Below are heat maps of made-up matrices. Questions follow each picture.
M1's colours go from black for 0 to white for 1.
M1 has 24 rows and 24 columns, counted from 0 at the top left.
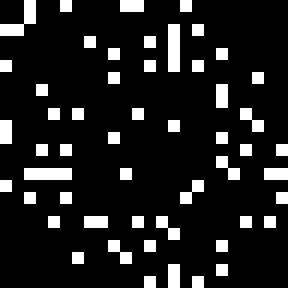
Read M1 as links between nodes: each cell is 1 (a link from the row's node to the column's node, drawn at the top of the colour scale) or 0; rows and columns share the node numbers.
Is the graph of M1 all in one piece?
no
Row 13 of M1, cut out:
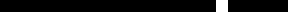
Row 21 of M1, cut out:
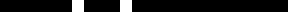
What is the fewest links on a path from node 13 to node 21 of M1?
5
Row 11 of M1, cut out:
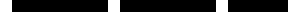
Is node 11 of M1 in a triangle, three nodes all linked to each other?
no
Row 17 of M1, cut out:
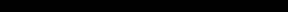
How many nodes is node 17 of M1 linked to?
0
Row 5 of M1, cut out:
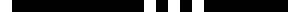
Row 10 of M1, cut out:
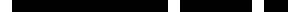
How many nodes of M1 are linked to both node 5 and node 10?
2
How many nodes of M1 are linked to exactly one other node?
4
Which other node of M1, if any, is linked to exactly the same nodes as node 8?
node 13
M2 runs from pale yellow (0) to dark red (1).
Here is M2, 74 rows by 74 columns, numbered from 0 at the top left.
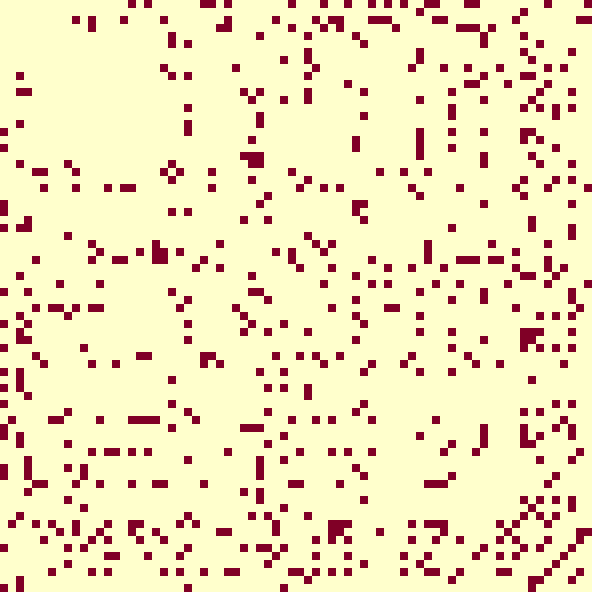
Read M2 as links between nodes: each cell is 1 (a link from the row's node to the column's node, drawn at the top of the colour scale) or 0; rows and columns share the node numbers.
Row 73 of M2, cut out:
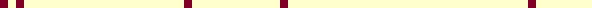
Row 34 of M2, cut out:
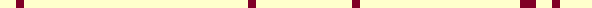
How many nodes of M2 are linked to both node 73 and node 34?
2
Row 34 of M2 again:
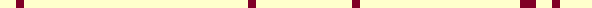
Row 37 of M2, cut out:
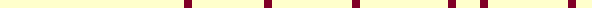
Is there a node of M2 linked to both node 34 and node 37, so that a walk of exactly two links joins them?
yes
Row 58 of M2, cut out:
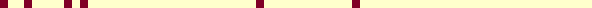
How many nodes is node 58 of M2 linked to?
6
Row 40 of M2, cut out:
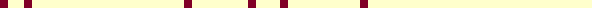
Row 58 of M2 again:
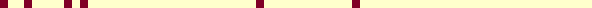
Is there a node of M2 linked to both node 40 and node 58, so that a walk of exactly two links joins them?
yes
